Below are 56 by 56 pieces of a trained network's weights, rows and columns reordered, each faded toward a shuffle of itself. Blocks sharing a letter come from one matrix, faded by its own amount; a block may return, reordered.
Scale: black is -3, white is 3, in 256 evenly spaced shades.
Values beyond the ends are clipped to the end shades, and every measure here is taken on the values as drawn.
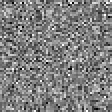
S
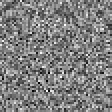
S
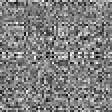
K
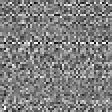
K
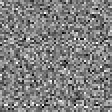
S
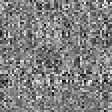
K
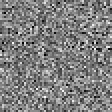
S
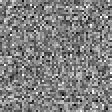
S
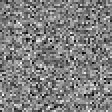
S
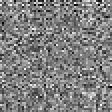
K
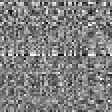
K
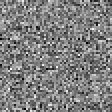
S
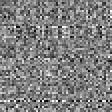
K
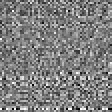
K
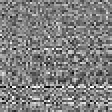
K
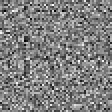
S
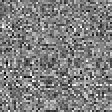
S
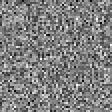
S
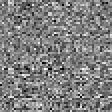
K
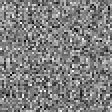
S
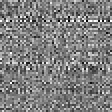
K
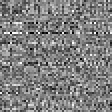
K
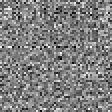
K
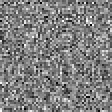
S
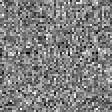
S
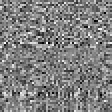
K
